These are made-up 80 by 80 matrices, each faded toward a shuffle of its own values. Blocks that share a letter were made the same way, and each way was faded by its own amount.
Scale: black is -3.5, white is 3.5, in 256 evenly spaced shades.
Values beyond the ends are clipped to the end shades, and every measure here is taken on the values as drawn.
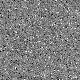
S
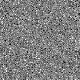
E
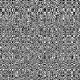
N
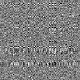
N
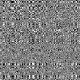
N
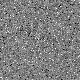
S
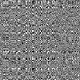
N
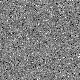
S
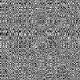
N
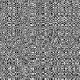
N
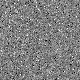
S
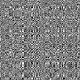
N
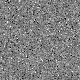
S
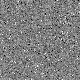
S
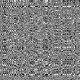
N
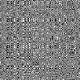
N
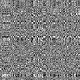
N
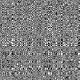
N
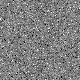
S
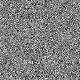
E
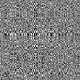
N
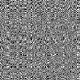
N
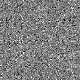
E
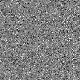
E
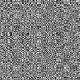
N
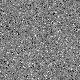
S
